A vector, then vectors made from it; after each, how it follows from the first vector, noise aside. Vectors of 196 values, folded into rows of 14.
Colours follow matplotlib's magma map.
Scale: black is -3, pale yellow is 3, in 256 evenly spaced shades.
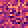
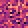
copied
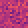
shrunk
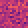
shrunk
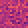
shrunk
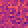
shrunk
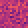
shrunk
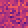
shrunk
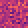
shrunk
